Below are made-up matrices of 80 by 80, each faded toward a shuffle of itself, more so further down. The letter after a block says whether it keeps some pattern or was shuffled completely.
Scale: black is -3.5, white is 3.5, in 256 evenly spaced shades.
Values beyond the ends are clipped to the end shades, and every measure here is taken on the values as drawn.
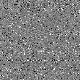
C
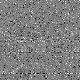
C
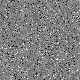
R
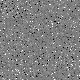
R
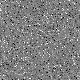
R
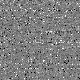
C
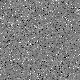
R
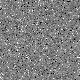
R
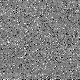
C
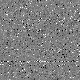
C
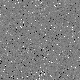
R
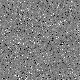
R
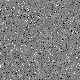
R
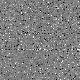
C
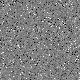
R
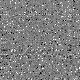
C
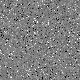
R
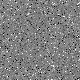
R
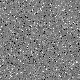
R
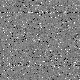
C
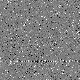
C
